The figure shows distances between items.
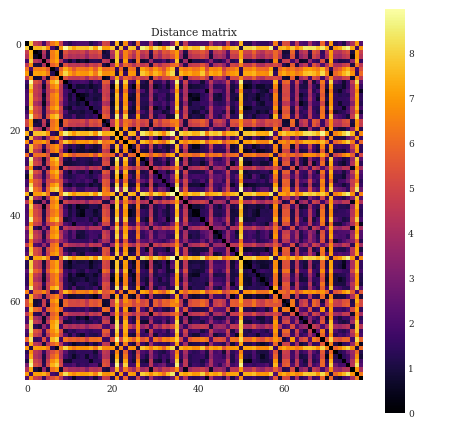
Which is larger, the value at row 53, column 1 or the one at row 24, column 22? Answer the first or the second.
the first
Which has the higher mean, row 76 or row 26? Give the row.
26
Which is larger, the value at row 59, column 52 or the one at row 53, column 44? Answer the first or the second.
the second
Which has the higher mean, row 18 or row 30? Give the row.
18
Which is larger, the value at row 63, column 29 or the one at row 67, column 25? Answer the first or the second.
the second
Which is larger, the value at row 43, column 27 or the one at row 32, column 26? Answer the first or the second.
the second
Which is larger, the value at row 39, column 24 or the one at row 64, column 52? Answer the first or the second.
the second
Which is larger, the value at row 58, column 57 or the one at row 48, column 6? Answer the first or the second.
the first
